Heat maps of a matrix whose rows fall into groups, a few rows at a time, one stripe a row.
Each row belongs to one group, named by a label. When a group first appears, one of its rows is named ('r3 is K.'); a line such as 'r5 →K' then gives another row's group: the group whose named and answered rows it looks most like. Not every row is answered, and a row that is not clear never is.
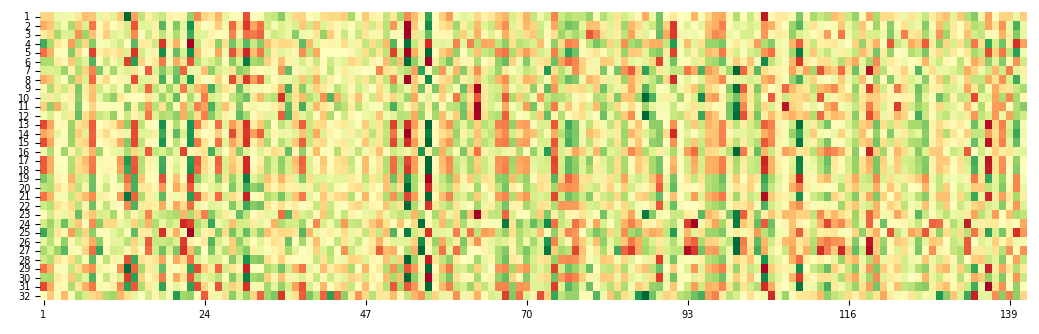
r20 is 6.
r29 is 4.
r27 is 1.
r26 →1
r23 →1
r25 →6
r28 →6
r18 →4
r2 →4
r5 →4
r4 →6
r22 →6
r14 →4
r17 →4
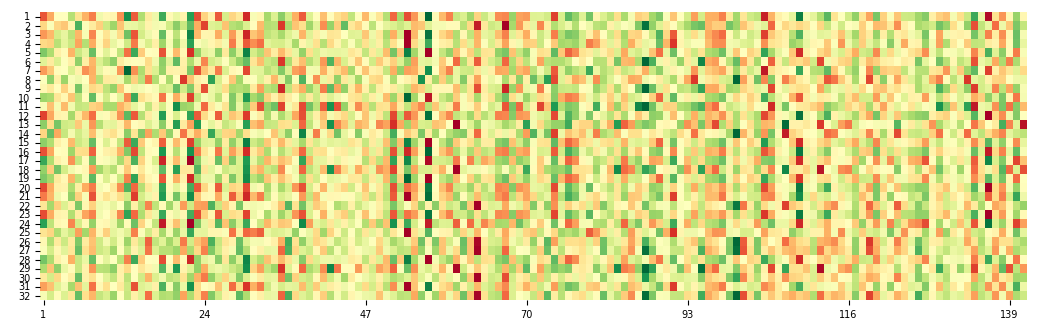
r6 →1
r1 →4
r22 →1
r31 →4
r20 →4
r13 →1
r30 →1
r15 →6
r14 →1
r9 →1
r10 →6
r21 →4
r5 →6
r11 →1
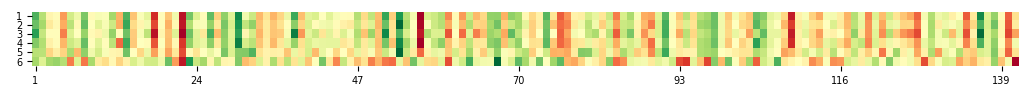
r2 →6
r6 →1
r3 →6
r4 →6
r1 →6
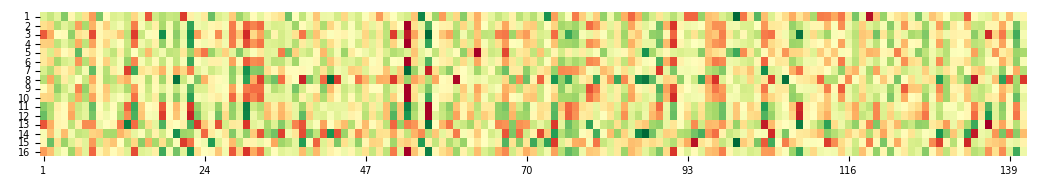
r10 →4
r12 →6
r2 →4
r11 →6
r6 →4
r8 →1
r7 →6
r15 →1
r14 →1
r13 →4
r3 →4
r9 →4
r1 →1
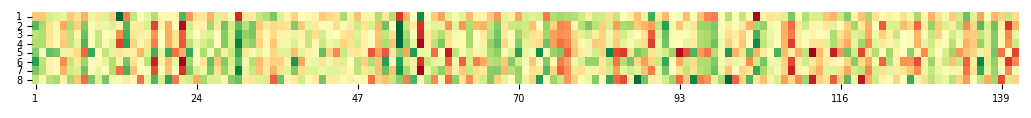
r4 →6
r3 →6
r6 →6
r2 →6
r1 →4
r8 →1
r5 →1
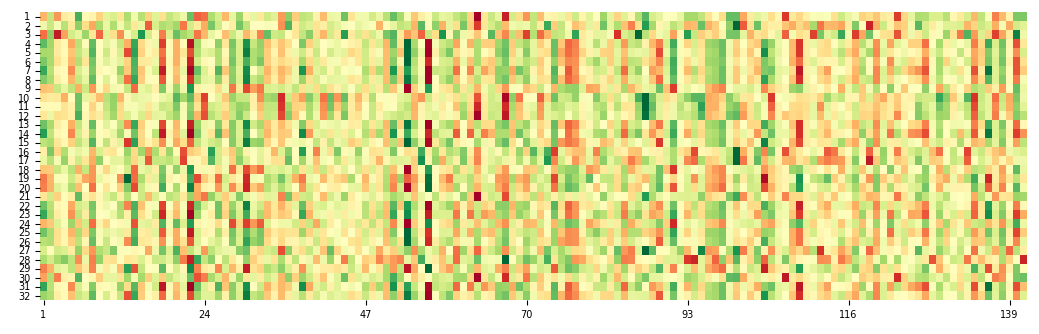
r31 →6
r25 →6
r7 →6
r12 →1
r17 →1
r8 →6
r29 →4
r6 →6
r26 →6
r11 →1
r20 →4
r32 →6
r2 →1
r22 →6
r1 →1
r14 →6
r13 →6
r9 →4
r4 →6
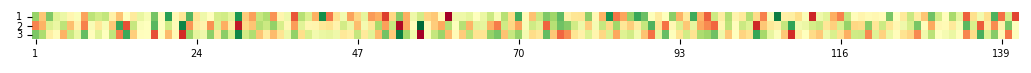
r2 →4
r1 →1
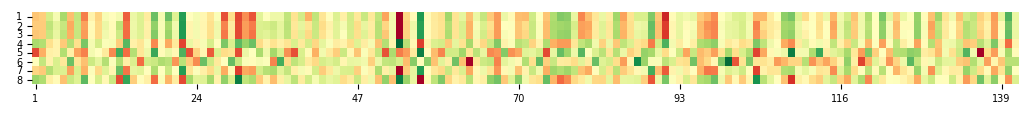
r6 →1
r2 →4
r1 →4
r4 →6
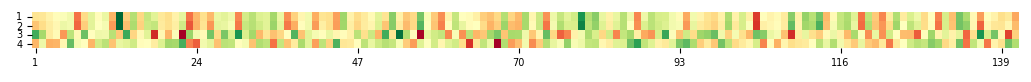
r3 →6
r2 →4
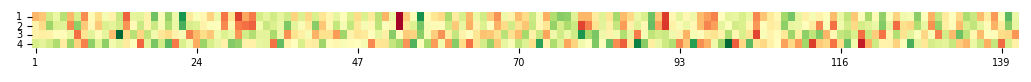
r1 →4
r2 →4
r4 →1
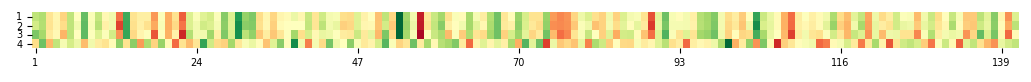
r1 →6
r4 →1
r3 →6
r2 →6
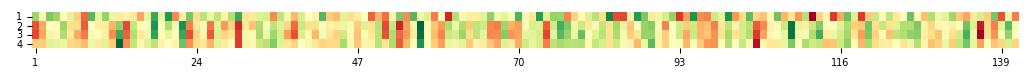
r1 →1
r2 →4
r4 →4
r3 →4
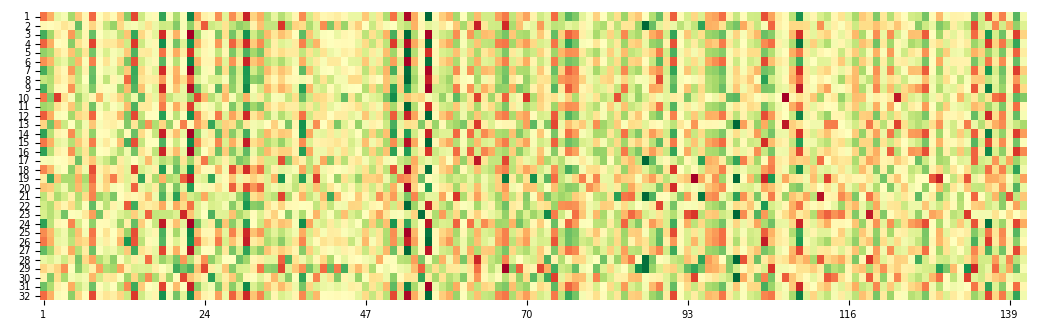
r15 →4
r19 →1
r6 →4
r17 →1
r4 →4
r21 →1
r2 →1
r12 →4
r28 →1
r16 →6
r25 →4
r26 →4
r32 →4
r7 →6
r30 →1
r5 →6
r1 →4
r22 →6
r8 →6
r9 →6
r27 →6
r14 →6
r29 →1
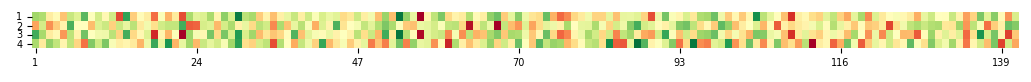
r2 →1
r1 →6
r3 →6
